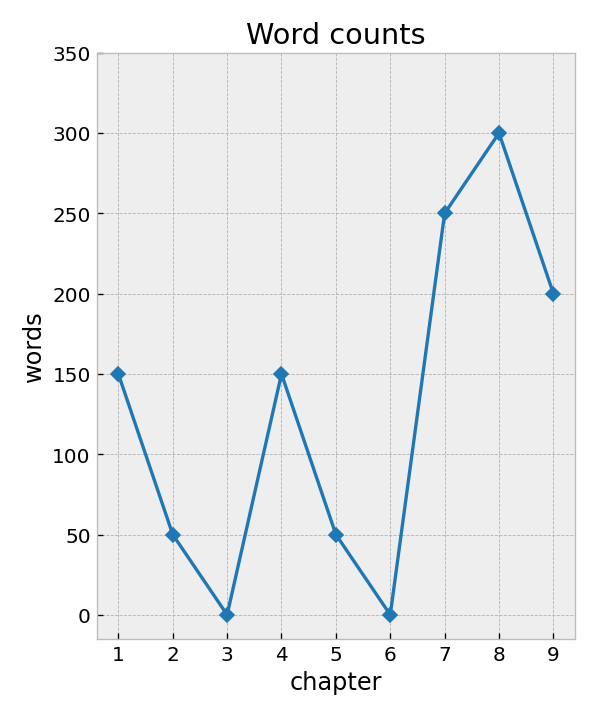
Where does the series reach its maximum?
8
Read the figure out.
Title: Word counts
x-axis: chapter, ticks 1 2 3 4 5 6 7 8 9
y-axis: words, ticks 0 50 100 150 200 250 300 350
Values:
150 50 0 150 50 0 250 300 200
